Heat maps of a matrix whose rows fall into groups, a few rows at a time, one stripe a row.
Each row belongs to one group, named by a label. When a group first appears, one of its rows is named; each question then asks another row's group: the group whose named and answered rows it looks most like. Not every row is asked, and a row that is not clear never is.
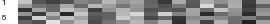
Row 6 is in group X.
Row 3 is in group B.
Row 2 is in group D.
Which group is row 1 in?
D
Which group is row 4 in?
X
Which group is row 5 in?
B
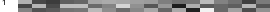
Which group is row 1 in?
D
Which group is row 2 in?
B
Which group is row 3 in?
D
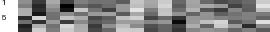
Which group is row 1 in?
X
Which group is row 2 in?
X
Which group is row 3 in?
X
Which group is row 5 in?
B
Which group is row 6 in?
X
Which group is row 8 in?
B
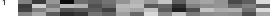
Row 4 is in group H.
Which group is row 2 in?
B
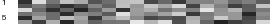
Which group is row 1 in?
B
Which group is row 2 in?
H
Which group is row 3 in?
D
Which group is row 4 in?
H
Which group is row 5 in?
B
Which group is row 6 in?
X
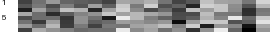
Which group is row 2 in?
H
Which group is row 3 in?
B
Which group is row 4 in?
D
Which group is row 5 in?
H
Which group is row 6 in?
X
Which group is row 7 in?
X
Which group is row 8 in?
H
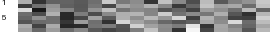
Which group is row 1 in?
D
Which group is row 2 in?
H
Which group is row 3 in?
D
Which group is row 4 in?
X
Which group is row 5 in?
H
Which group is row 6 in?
H
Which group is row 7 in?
X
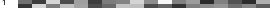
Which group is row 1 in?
X
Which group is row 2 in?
B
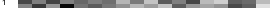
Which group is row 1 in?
H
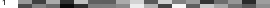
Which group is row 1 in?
X
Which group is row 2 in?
H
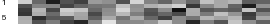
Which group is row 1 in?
D
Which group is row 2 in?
H
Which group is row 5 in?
D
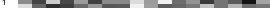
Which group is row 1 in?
X
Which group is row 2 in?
D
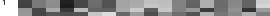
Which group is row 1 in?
H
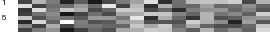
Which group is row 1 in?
H
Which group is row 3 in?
B
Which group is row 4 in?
H
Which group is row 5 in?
D
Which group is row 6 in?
B
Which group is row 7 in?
X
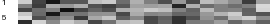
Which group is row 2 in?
X
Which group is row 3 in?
H
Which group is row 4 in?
D
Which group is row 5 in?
D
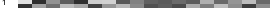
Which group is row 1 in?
D
